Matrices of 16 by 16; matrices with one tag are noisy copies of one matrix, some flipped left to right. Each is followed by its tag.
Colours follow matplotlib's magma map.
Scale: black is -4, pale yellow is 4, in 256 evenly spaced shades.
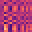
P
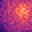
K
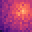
K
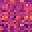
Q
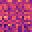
Q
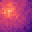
K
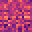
Q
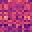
Q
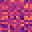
Q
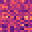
Q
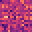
Q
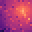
K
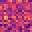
Q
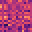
Q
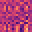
P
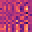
P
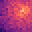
K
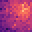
K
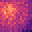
K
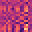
P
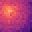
K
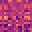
Q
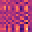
P
